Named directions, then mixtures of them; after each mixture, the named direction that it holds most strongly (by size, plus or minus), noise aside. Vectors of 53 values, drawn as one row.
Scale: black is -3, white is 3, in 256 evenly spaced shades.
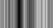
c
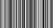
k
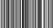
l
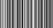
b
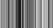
c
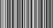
b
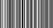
b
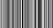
l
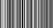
b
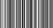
k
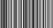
b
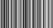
b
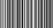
b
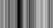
c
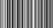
b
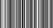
k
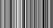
k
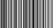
b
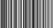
b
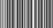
b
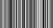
k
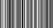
b
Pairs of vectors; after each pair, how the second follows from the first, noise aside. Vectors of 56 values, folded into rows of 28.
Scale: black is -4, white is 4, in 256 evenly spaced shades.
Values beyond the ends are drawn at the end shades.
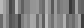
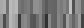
sign-scrambled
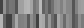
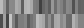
sign-scrambled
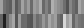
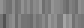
shrunk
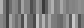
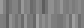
shrunk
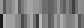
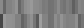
shrunk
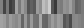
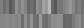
shrunk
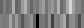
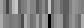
shuffled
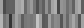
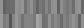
shrunk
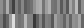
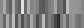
shuffled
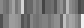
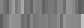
shrunk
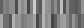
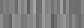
shrunk
